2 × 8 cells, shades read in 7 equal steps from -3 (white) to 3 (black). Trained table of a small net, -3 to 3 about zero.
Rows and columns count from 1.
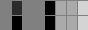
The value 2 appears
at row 1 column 2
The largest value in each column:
0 3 0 0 3 -1 -1 -2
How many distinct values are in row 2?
4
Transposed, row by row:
0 0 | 2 3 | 0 0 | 0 0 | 3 3 | -1 -1 | -1 -1 | -2 -2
